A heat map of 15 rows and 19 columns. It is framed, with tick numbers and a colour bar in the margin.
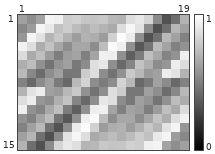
On average the colour sits 70% of the way up the scale. Streaks slant up to the right. A half turn leaves it unchanged.
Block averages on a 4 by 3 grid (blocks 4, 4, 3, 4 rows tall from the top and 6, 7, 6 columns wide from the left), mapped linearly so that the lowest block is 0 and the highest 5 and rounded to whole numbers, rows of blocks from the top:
550 | 022 | 421 | 055
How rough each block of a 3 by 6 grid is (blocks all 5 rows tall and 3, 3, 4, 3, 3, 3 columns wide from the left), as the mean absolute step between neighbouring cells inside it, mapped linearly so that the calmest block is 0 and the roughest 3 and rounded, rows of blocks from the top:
210232
212212
232012
